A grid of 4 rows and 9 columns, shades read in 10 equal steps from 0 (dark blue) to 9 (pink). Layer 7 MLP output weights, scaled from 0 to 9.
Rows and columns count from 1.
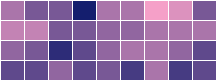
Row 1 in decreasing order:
9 8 6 6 6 4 4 4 0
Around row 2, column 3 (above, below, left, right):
4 1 7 4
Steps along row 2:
same down same up same up same same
